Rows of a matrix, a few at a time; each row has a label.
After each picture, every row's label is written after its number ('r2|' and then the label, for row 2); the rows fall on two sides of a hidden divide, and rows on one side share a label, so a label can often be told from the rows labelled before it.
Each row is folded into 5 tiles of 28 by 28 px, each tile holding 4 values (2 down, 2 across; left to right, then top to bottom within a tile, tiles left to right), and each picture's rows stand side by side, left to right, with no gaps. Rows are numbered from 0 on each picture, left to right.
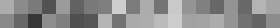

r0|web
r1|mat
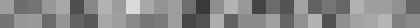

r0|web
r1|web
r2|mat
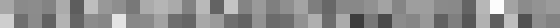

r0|web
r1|web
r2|web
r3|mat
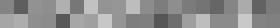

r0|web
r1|web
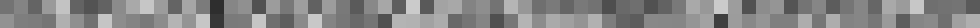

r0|web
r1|web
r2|web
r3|web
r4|web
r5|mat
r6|mat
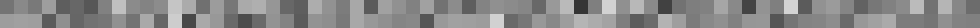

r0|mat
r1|mat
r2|mat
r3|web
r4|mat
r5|web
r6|mat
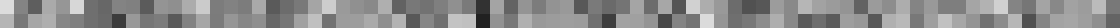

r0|mat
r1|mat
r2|mat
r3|mat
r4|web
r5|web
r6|web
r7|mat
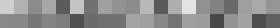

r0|mat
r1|mat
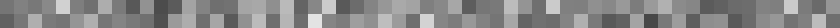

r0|mat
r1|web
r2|mat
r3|web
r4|web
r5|web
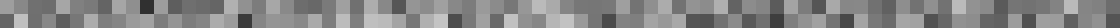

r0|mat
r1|web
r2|web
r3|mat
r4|web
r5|web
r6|web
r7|web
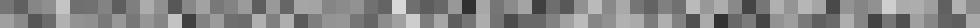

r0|web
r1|web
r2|mat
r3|web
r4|web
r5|mat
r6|mat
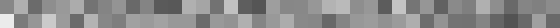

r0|mat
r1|web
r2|mat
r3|web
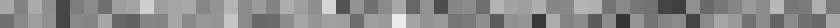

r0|mat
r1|mat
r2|mat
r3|mat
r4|web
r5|mat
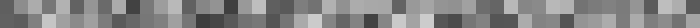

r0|mat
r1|mat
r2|web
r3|web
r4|mat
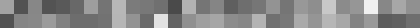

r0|web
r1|web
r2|mat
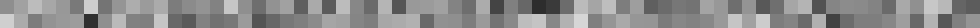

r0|web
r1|web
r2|web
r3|web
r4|mat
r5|web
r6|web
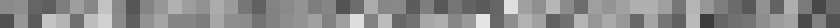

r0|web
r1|mat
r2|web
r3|web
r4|mat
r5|web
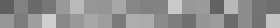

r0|mat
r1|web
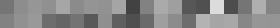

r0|mat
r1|mat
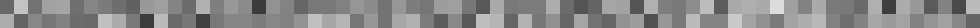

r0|web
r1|web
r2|mat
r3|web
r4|web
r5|mat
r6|web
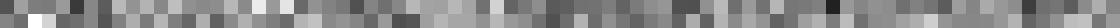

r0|mat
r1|mat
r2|web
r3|mat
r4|web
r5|mat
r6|mat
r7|mat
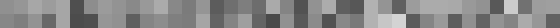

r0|web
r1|web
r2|web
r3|web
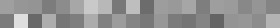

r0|web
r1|mat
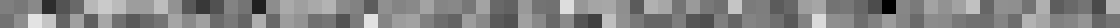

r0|web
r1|web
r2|mat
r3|web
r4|web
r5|web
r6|web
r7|web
